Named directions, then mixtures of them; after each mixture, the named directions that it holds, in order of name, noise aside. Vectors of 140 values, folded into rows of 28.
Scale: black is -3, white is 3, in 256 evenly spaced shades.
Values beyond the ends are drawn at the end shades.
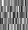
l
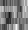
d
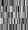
l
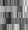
d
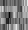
d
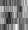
d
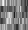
d, l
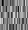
l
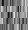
d, l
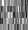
d, l
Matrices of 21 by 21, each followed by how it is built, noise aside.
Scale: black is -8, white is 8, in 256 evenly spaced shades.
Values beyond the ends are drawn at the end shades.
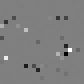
sparse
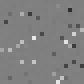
sparse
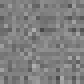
low rank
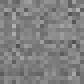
low rank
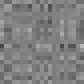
low rank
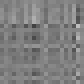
low rank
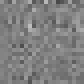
low rank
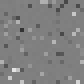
sparse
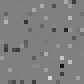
sparse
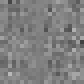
low rank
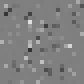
sparse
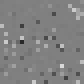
sparse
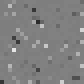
sparse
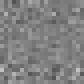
low rank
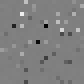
sparse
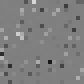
sparse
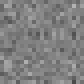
low rank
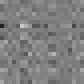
low rank
